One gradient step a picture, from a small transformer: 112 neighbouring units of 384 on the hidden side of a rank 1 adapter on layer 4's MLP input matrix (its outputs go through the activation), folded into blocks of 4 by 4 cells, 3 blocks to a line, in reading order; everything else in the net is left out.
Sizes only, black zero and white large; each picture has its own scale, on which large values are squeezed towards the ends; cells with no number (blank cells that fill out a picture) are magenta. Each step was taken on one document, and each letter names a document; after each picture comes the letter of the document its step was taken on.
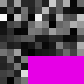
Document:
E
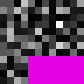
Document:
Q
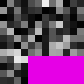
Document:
Q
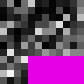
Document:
Q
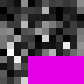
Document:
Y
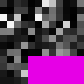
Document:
E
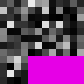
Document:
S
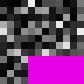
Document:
Q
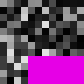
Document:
Y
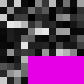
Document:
E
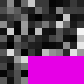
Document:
Y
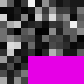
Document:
Y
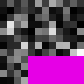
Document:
S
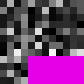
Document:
Q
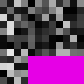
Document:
E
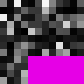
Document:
E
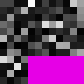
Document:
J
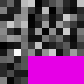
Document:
S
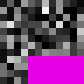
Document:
S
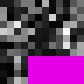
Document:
Y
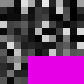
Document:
S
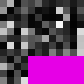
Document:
S
